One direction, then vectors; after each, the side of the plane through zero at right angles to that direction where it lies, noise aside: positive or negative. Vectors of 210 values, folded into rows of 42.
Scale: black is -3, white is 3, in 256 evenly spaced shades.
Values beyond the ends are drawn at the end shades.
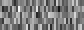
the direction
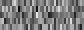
negative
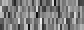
positive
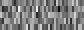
positive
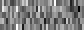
negative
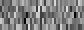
negative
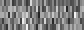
positive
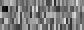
positive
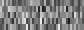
positive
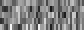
positive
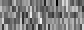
negative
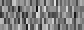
negative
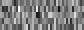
positive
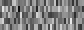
negative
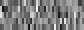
positive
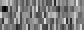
positive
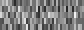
positive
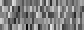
negative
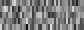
negative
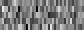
negative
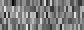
positive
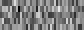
negative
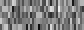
negative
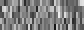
negative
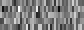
positive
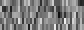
positive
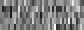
positive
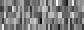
positive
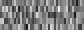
negative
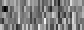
positive
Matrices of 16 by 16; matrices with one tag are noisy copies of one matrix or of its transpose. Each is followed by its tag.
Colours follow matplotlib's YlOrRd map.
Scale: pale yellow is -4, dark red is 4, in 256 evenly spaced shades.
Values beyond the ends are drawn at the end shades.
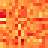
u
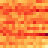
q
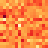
u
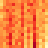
q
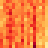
q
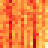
q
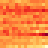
q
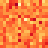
u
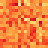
u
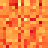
u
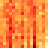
q
